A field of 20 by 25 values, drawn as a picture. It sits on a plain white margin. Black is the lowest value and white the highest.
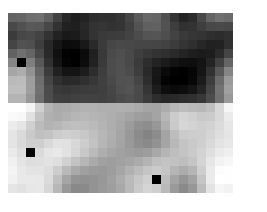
Lone odd cells: 3, each lower than its neighbours. Seam: horizontal, 50% of the way down, the bottom part higher. Average level on the scale: 50%.
